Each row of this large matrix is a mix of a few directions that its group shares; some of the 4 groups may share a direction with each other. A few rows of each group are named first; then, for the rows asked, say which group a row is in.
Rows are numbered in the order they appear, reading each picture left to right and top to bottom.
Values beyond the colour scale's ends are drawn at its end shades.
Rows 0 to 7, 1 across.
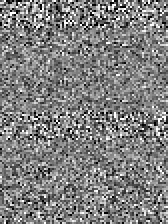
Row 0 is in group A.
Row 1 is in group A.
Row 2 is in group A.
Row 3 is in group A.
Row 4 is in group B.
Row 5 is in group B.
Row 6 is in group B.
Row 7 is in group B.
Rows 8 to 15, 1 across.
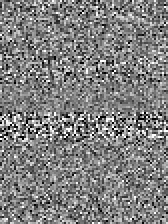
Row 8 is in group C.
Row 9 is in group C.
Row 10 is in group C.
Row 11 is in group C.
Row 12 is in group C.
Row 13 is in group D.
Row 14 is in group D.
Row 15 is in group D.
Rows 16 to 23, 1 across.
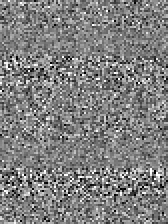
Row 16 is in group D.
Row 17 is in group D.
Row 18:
C
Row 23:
B
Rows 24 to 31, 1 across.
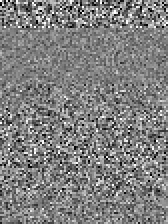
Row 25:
D
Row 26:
B
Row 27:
A
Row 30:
D
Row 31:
C
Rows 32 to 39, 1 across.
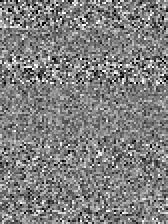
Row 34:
C
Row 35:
A
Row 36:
A
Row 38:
D
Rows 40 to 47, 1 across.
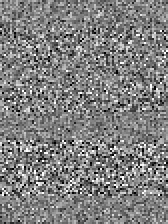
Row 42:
B
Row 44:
B
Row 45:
C
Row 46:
A
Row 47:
C
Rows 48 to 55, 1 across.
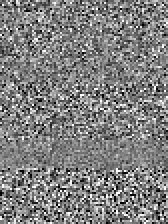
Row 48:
C
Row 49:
C
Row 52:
C
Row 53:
C
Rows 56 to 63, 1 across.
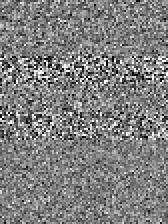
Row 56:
D
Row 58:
A
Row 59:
D
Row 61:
C
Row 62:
D
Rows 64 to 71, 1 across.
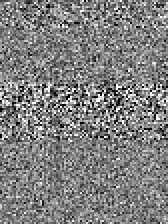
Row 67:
D
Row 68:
A
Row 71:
A
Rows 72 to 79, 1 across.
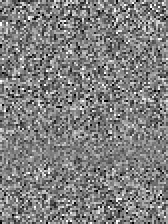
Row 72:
D
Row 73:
D
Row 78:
B
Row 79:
D
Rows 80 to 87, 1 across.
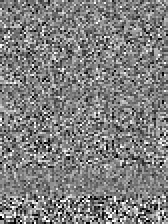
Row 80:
B
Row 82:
B
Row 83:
C
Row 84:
C
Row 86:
C
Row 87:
B
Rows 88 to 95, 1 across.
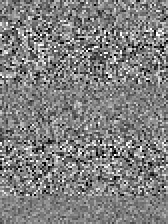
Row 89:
A
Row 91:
D
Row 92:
B
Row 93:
C
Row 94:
C
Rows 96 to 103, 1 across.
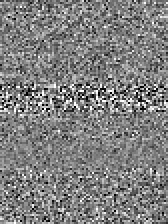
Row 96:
A
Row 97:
C
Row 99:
C
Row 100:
D
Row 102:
A
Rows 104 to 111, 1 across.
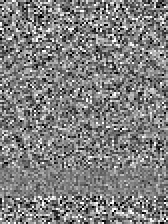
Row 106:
C
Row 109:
A
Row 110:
B
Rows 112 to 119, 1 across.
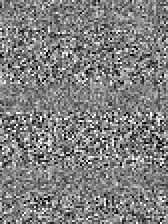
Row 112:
C
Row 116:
A
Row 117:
A
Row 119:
A
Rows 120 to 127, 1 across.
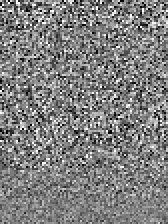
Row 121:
A
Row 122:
D
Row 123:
C
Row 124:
B
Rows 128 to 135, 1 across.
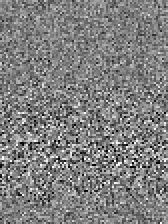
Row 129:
C
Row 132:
D
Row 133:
D
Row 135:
B
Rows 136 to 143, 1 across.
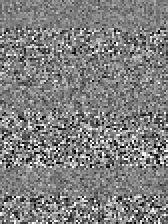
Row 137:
B
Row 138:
D
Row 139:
D
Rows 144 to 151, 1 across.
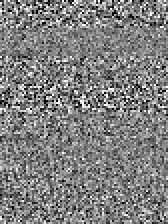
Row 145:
D
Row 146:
D
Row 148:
D
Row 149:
C
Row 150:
C
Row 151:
B
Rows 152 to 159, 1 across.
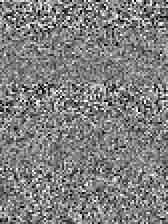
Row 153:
B
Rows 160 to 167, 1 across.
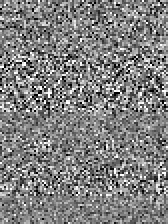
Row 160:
B
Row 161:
A
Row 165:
A
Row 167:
A
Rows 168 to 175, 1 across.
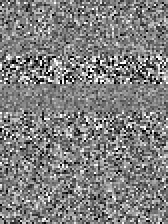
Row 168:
C
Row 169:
A
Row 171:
C
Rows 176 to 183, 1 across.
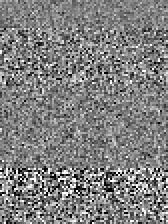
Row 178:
B
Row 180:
D
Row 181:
B
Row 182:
D
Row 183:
B
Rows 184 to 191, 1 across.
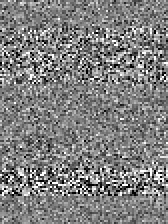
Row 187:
A
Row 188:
B
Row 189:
A
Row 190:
A
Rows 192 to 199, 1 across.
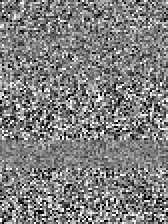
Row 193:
D
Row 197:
B
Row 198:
B
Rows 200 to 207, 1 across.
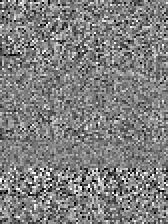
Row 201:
C
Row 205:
D
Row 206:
D
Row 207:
D
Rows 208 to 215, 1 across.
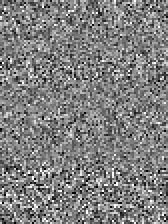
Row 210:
C
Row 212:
D
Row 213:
B
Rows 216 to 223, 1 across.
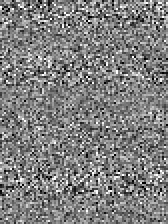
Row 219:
A
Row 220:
A
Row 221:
C
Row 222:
B
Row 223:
C
